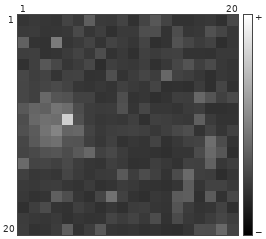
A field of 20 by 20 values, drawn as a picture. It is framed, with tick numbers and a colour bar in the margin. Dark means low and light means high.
Ninth with the highest average: middle left. Bumps: one, in the middle left. Stripes: none. Odd rows or columns: none.
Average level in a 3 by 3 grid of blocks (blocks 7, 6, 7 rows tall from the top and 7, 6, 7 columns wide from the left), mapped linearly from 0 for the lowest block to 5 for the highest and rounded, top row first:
1 0 0
5 0 1
0 0 1
